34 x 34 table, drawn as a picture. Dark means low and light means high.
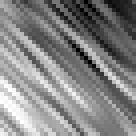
The bottom left is the ninth with the highest average. The ninth with the lowest average is the top right. On average the colour sits 50% of the way up the scale. Streaks slant down to the right. Values rise toward the bottom left. Neither half mirrors the other.
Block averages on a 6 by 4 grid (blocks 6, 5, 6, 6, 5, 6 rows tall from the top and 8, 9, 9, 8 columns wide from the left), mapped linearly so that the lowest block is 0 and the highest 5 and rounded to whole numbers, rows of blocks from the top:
2 1 0 0 | 3 2 1 1 | 3 2 2 1 | 4 4 2 3 | 5 3 3 2 | 4 4 3 2
